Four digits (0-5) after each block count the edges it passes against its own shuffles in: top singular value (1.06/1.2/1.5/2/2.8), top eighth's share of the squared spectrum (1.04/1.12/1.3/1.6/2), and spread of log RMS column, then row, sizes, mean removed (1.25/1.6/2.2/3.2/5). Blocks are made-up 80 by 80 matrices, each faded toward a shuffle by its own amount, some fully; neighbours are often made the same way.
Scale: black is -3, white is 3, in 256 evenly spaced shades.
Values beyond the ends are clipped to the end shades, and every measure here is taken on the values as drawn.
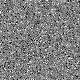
1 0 0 0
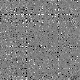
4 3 2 2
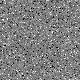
0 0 0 0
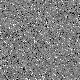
0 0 0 0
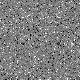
2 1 0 0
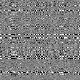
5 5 2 4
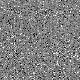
3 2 0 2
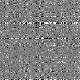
4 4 2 3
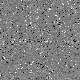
2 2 0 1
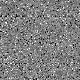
3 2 0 1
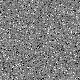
2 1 0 0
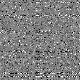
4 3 0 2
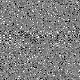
3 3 0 2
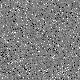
0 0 0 0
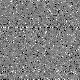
3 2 0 1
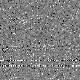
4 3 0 2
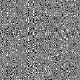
4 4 3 1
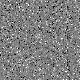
3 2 1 0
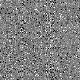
3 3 2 1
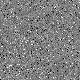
0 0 0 0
